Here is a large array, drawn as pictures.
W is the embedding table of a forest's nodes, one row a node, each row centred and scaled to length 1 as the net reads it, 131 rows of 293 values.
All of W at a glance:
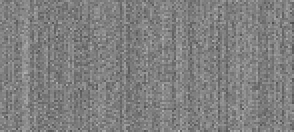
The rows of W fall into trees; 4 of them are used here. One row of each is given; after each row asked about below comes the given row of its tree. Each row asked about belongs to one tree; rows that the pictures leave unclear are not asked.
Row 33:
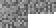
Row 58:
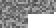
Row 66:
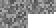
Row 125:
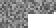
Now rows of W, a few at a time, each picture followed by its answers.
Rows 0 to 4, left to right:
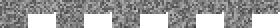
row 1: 66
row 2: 33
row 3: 125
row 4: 33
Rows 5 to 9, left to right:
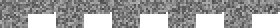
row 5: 58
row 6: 66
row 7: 58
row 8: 66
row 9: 125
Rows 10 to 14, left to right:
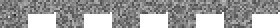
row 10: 58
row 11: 66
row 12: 125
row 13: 66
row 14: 58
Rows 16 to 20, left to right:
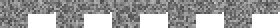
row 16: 66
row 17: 66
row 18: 66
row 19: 58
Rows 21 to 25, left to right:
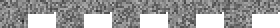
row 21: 33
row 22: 125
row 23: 125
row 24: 33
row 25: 58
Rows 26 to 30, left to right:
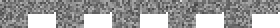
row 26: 58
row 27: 58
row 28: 33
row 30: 58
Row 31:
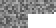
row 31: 66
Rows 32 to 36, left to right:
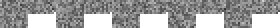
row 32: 66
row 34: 66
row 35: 66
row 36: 58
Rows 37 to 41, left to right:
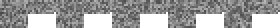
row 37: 58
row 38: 66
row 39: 66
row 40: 58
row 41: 66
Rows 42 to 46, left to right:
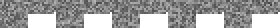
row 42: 125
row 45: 33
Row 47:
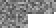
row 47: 58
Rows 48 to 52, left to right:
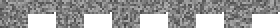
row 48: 58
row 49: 58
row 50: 58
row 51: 66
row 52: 58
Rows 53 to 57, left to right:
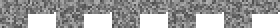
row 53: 33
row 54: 66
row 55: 58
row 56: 66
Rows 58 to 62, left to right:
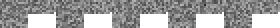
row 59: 58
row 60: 33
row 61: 66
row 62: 58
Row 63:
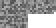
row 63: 66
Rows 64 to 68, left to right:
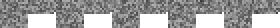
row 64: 58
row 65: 58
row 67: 58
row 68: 33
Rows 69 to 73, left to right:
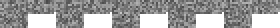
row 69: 66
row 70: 66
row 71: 58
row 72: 58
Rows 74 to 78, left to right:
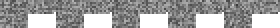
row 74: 66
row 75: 58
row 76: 58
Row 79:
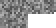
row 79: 66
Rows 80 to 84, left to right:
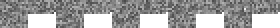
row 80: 58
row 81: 58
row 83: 66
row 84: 33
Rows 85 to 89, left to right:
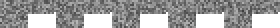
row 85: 66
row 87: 33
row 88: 33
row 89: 33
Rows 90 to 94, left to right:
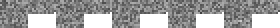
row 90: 58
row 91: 66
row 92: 58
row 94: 58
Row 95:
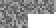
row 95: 66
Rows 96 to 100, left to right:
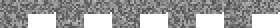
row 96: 66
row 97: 58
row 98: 33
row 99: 66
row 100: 58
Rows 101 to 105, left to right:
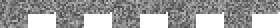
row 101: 58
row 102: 66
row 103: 125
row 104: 58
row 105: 66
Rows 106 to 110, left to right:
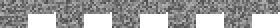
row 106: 66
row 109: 58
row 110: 66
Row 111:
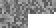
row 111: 33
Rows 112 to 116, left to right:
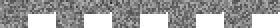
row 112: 66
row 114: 33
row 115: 125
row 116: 66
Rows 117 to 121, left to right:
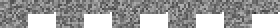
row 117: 66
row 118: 66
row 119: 58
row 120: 125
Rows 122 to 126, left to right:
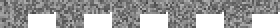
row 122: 33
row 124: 125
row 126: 58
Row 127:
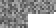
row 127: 66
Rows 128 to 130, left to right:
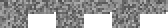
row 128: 33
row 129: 58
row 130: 66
